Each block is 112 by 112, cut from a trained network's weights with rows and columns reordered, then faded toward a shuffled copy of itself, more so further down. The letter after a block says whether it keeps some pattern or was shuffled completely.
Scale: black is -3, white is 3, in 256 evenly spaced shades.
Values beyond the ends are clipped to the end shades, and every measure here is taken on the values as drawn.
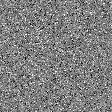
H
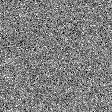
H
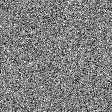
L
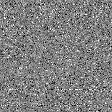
L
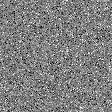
H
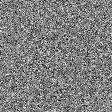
H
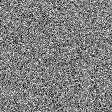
H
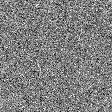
H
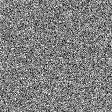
L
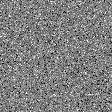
H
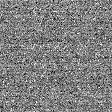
L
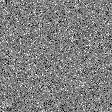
H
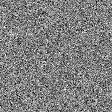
H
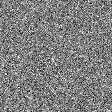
H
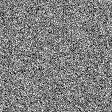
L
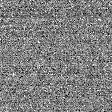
L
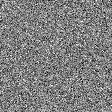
H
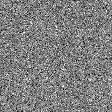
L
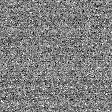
L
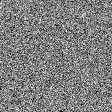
H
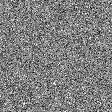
H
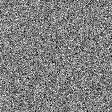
H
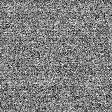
L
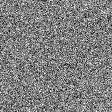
H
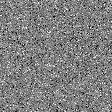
H
